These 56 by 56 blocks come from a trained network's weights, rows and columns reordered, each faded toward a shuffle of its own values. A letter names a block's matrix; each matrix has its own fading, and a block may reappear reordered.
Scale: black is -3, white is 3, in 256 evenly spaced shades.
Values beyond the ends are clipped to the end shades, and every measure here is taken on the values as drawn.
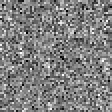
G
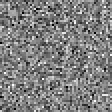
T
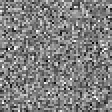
T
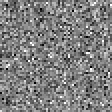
G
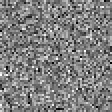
T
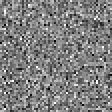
G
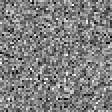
G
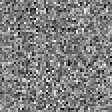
G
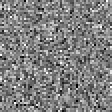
T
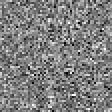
G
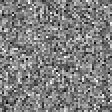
T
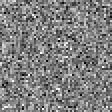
G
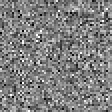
G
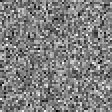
T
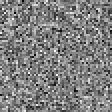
T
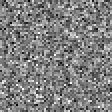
T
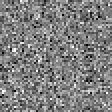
G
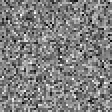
T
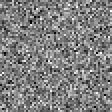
T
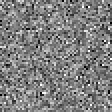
G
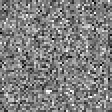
T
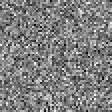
T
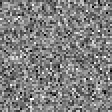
T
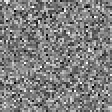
T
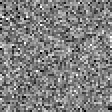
T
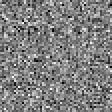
G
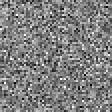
T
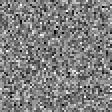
T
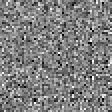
G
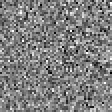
G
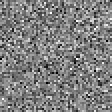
T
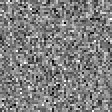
T
